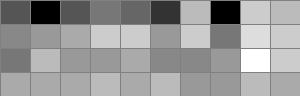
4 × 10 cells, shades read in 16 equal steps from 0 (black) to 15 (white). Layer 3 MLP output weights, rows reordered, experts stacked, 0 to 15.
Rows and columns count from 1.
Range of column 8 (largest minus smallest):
9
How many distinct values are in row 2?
6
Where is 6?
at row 1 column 5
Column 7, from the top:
11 12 8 9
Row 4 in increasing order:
9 9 10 10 10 10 10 11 11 11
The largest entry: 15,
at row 3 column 9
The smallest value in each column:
5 0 5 7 6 3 8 0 11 10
